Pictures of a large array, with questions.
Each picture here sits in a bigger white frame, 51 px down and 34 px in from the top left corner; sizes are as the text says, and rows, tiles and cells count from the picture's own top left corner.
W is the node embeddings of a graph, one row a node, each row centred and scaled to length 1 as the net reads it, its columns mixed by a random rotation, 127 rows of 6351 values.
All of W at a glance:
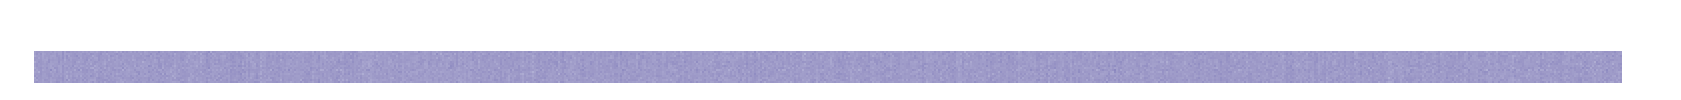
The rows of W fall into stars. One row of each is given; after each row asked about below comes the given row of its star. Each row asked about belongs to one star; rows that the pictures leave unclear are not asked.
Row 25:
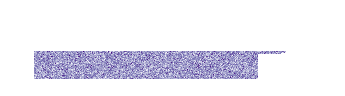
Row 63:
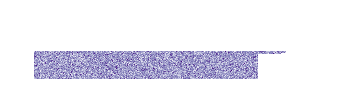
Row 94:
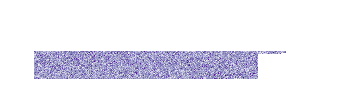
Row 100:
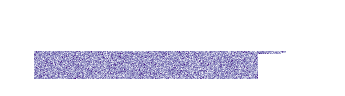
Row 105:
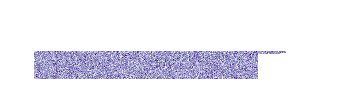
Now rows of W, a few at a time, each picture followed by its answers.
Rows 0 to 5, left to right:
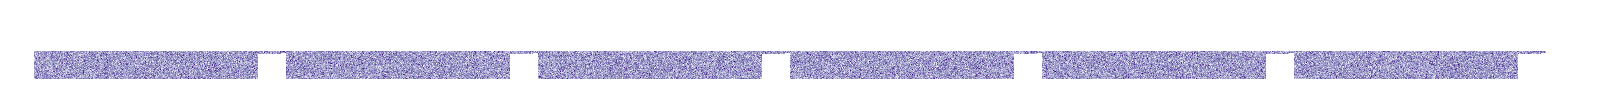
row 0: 105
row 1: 94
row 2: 105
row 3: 94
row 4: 105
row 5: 94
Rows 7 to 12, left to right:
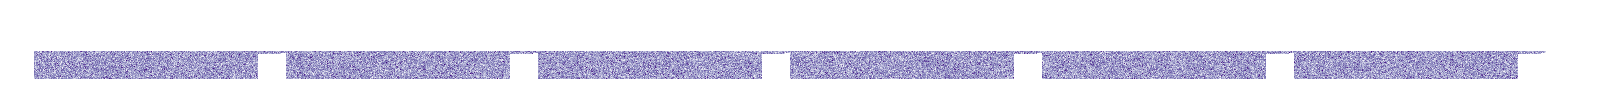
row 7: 63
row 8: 25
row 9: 100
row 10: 94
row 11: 63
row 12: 25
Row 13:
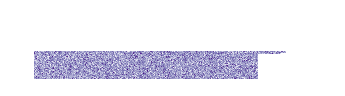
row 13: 105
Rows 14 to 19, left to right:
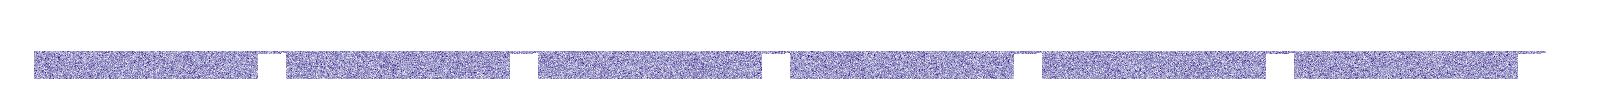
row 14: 25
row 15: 63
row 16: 94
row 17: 105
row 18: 94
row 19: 25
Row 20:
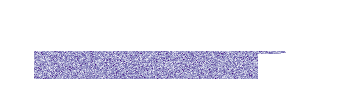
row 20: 105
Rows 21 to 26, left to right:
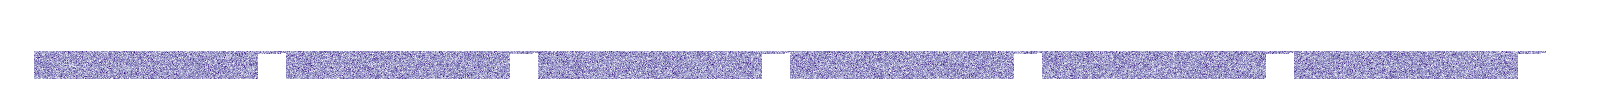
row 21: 94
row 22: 63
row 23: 100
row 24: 94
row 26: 100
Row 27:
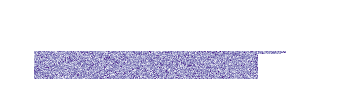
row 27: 94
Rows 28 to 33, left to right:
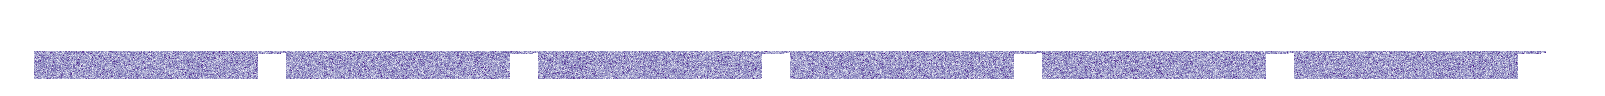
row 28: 94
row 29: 63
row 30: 100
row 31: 105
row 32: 100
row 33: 94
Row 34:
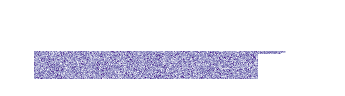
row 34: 63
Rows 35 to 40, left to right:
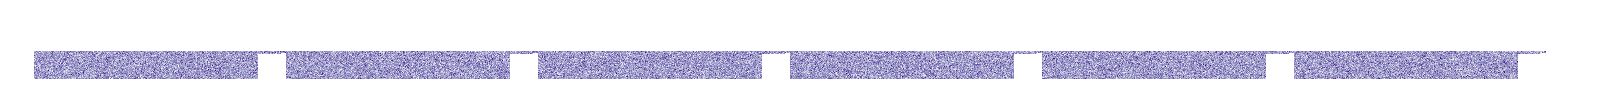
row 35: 94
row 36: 105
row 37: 25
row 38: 100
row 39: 25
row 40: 100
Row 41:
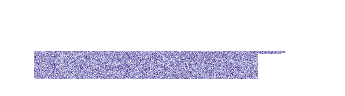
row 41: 63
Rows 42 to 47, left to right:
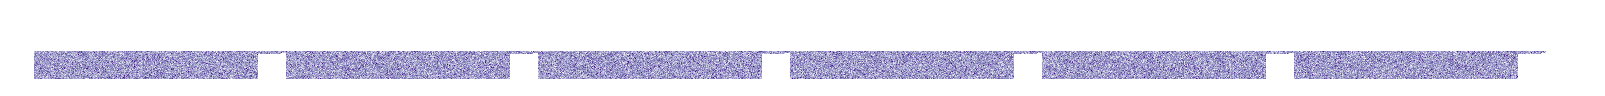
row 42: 63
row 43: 105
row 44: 105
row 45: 25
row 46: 105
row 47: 25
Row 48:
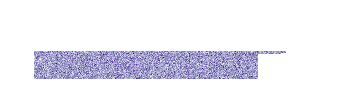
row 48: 105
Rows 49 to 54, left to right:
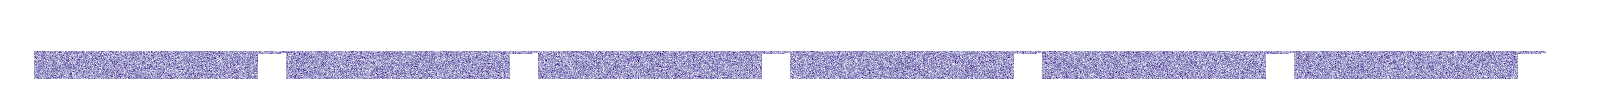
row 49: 105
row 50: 100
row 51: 63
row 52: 105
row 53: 100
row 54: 25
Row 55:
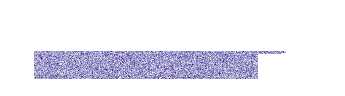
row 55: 63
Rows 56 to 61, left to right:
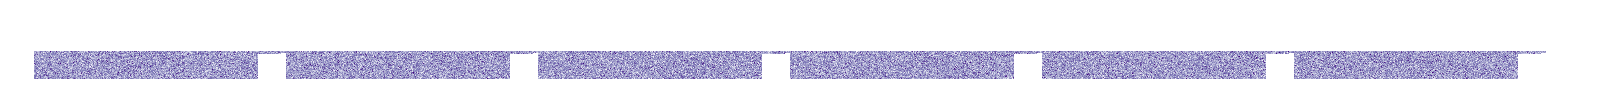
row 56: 100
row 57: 63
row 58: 94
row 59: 63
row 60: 94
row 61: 25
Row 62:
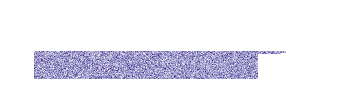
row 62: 63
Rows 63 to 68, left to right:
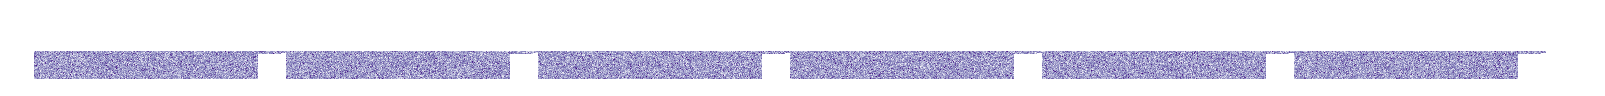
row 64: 100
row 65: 105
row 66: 94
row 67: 105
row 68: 105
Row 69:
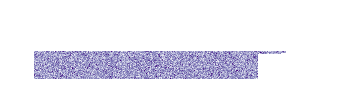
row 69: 63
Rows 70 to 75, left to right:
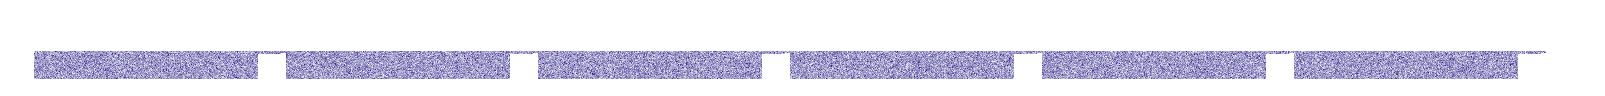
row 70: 105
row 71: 63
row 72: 100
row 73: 25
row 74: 94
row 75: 94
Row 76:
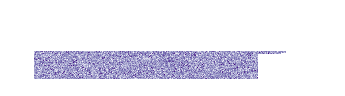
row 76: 100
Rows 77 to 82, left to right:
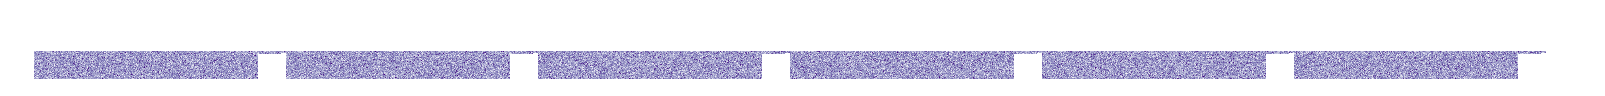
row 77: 100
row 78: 94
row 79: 94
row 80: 25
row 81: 63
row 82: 94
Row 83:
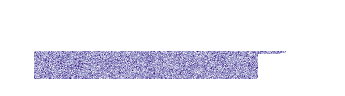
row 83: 25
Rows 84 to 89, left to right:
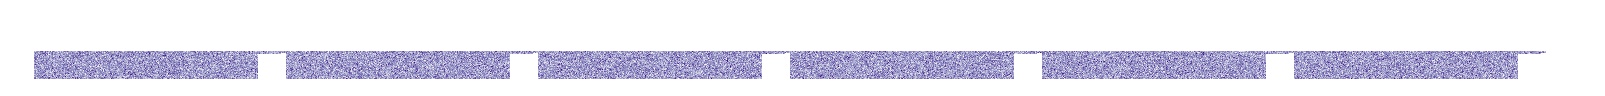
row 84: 100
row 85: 63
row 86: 63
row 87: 94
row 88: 100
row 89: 63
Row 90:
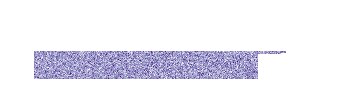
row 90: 105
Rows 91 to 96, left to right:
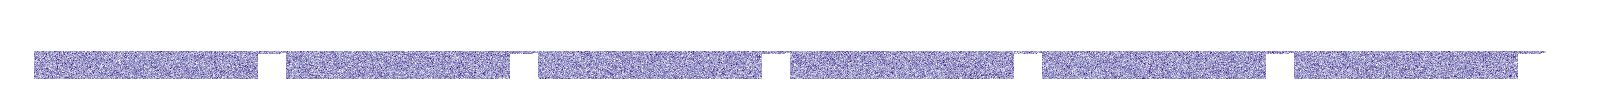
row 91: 105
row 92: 63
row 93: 63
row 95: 63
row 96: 63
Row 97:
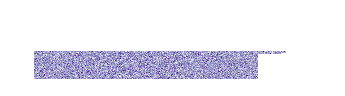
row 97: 100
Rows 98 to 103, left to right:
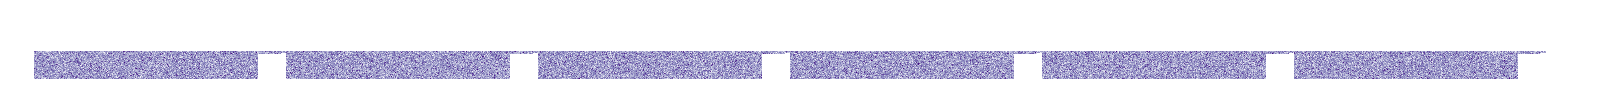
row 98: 94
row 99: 25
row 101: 100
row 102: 25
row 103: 100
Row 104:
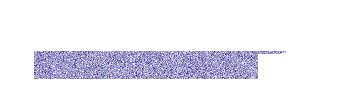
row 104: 25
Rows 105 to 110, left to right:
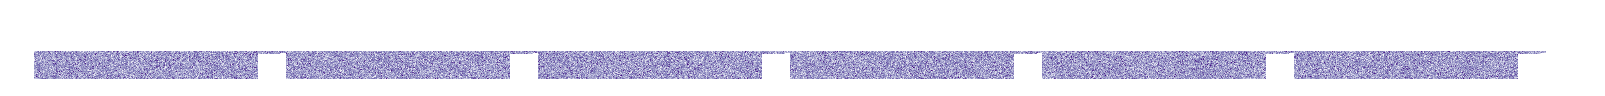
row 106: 63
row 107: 100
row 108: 63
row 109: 94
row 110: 63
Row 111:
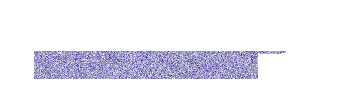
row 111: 25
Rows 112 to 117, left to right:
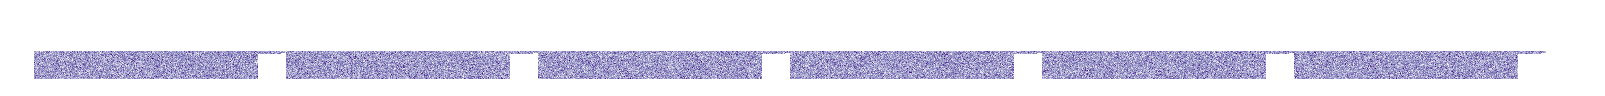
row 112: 63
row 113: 100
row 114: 94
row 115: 94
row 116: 94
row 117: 105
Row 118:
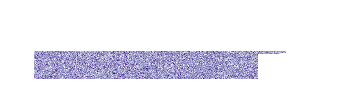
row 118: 105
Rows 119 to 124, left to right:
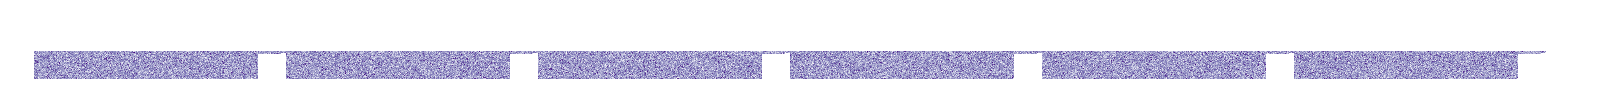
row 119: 94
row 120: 105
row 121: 100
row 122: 25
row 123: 94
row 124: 25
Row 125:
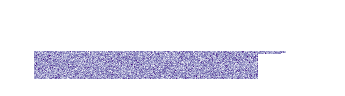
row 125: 63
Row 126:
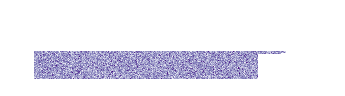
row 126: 25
